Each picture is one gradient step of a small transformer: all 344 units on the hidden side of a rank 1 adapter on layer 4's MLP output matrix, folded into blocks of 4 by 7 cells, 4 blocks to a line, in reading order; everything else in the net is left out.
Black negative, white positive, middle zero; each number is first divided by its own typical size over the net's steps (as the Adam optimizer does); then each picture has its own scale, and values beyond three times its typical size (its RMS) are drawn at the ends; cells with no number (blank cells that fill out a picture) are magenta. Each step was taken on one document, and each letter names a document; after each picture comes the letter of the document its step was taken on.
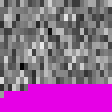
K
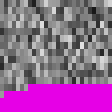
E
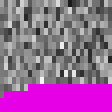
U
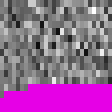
E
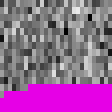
U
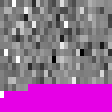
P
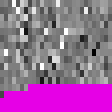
P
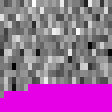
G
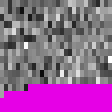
U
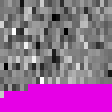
P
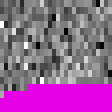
P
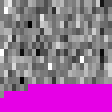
E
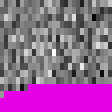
K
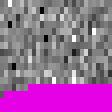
G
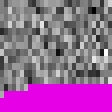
E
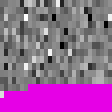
P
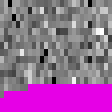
E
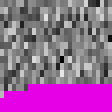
U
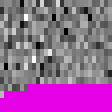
P
